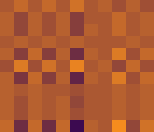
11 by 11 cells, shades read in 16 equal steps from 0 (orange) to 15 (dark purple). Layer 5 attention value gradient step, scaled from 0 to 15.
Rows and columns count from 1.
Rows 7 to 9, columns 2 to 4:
10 4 9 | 6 5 6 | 7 5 6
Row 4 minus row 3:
1 -3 1 -2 1 -4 1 0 2 -1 1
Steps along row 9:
up down up down up down same down up down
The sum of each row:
59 66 65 62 67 56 69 63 64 63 71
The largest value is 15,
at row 11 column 6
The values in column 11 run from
3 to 7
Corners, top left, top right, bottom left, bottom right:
6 7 4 3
